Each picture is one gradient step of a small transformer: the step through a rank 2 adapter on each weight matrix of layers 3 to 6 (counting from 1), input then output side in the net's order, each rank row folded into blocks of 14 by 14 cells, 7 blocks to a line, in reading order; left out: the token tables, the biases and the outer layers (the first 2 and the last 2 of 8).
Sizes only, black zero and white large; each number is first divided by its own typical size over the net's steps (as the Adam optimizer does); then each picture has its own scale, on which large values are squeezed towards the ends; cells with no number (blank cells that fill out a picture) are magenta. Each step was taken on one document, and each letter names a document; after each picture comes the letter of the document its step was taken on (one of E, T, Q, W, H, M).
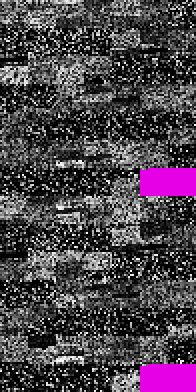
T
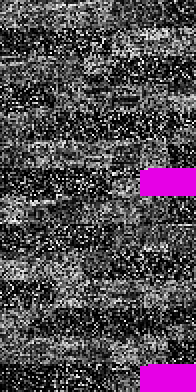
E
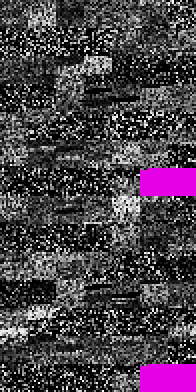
T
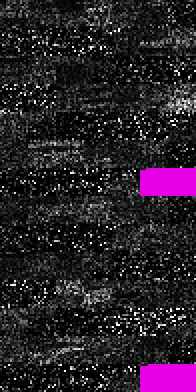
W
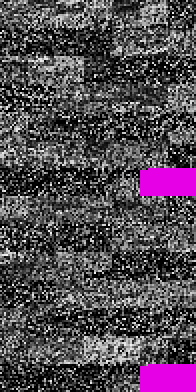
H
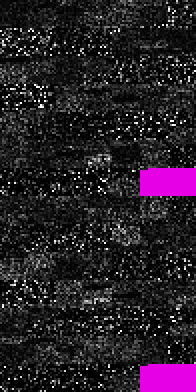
W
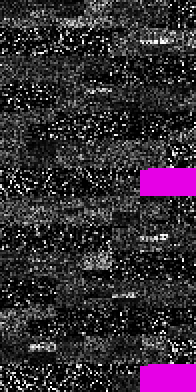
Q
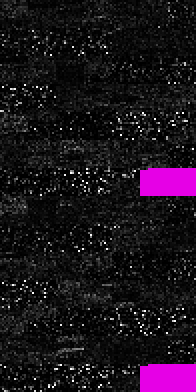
W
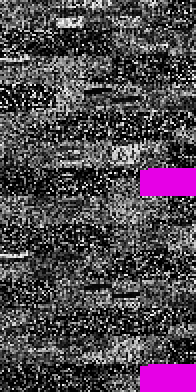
H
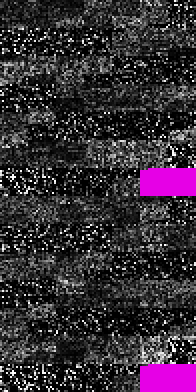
Q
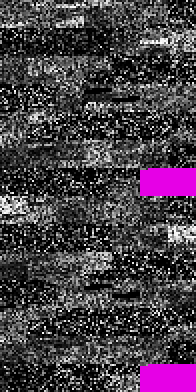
H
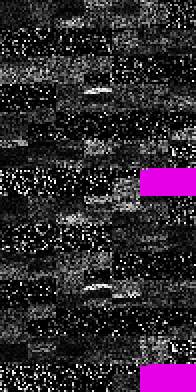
Q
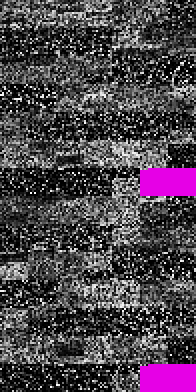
E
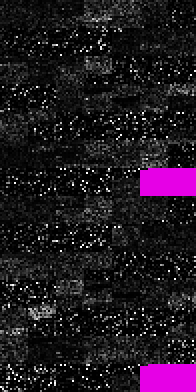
W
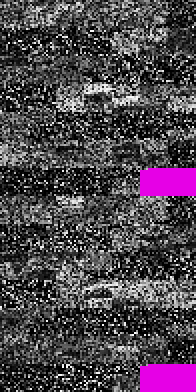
E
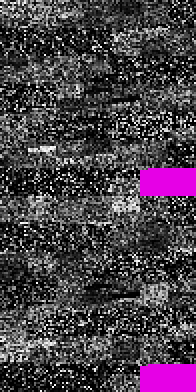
H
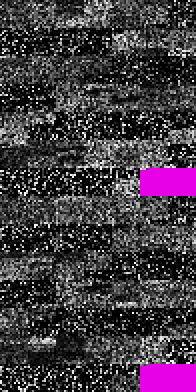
Q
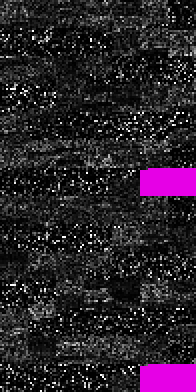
W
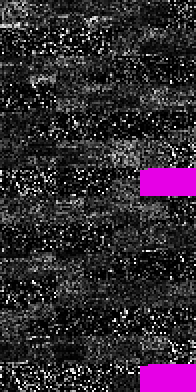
Q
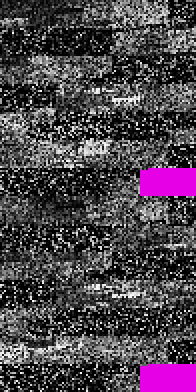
H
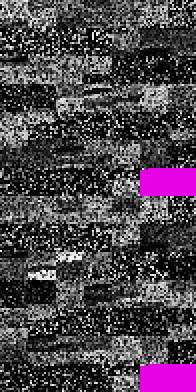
T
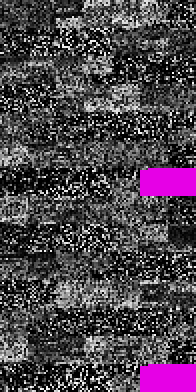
H
